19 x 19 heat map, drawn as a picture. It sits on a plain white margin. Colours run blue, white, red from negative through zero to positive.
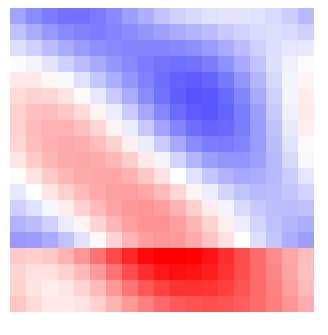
Seam: horizontal, 80% of the way down, the bottom part higher. Ninth with the highest average: bottom middle. Average level on the scale: 50%. Ninth with the lowest average: top middle.
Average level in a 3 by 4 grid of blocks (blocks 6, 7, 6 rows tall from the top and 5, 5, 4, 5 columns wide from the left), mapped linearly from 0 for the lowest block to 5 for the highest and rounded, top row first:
1001 / 3311 / 2453
